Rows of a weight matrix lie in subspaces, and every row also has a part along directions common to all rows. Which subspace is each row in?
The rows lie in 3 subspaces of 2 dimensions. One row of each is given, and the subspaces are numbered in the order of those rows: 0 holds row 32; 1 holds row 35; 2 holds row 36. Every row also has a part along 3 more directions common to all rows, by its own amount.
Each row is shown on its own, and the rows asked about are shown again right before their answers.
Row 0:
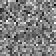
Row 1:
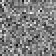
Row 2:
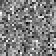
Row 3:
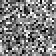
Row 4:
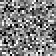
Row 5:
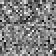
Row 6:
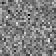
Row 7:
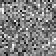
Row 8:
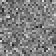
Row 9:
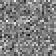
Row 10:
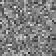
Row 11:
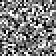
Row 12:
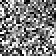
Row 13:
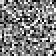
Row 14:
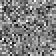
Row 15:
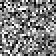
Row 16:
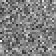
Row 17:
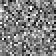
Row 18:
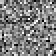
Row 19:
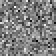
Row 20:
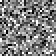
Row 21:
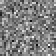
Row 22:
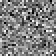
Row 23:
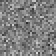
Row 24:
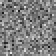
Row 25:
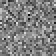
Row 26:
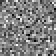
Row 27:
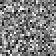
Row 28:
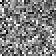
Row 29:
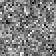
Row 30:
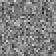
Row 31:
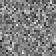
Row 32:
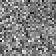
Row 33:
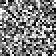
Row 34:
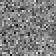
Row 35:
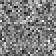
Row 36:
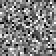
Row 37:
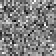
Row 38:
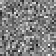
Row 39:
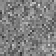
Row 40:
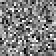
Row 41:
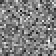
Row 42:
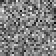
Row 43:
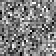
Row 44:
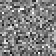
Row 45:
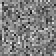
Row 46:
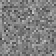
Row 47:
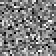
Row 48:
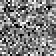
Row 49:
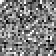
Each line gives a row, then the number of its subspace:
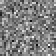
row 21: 2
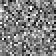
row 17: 1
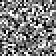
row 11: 0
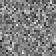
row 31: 0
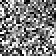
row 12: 0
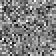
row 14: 2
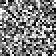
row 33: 1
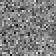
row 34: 2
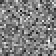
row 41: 1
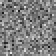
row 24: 2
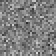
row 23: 2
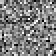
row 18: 1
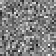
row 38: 2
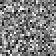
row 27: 2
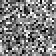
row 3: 0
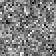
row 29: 2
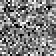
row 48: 2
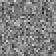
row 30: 1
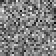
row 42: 1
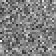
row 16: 0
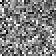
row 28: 0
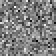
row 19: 2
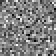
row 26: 1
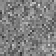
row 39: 2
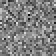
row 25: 1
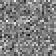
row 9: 1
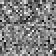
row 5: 1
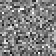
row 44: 2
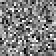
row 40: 2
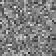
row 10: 0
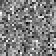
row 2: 2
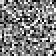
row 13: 1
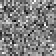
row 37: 2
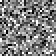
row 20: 0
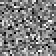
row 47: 2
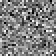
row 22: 0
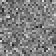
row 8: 0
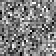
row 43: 2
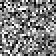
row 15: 2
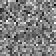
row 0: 1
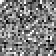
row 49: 1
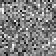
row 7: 1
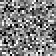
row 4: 2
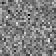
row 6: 1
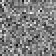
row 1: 0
